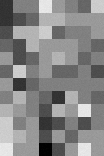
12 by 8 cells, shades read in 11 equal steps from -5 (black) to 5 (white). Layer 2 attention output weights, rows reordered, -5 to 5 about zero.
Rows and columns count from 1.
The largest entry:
4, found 4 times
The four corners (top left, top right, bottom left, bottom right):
-3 3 4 1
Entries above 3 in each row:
1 0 0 0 0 0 0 0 1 0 0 2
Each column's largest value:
4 3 2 4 2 2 4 3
